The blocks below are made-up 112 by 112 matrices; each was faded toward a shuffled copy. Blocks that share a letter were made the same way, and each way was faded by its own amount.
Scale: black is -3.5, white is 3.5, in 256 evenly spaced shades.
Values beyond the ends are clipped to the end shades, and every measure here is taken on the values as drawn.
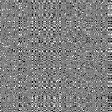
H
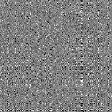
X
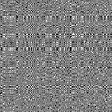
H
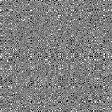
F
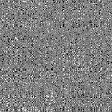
F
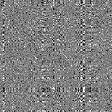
X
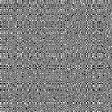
H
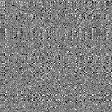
F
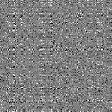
F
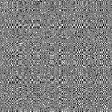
H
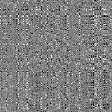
X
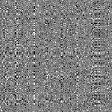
X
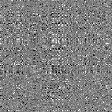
F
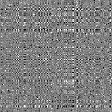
H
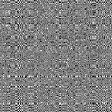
H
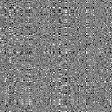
X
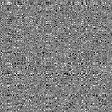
F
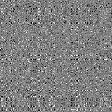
F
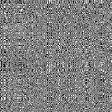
X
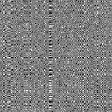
H
